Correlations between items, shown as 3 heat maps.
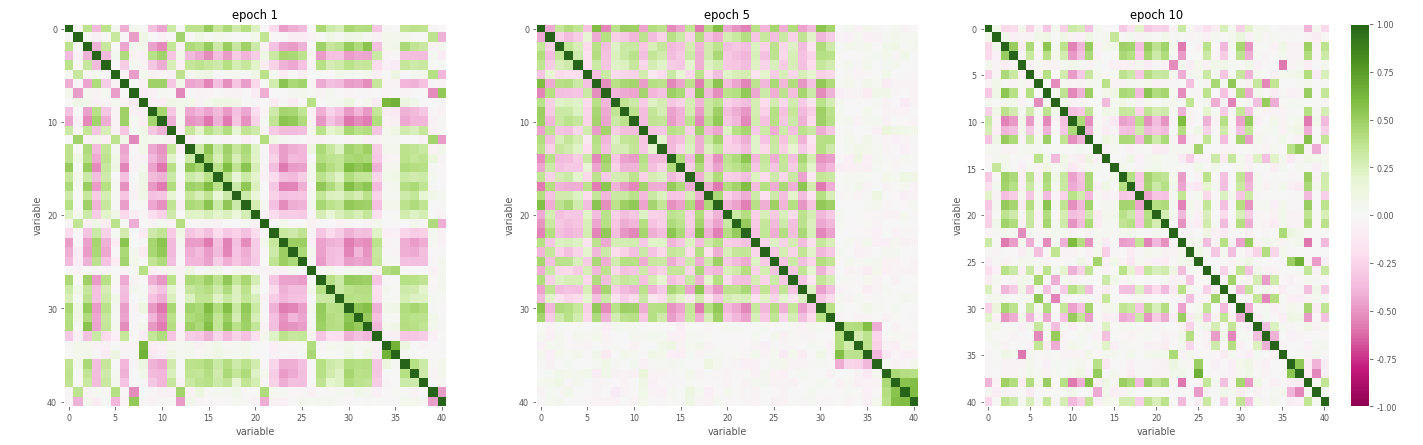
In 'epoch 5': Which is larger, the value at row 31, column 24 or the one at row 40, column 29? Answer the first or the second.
the second
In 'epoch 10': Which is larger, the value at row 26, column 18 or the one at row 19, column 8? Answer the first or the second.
the second
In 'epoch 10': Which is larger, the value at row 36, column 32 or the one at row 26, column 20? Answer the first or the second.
the second
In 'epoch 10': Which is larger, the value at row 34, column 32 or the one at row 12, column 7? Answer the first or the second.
the second
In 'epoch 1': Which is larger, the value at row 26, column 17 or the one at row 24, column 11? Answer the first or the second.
the first
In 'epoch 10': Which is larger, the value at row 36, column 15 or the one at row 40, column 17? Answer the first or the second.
the second
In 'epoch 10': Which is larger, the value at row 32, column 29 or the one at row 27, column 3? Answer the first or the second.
the first
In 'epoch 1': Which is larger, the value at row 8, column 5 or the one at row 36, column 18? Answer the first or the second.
the second
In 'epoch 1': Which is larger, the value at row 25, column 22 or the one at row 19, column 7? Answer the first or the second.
the first
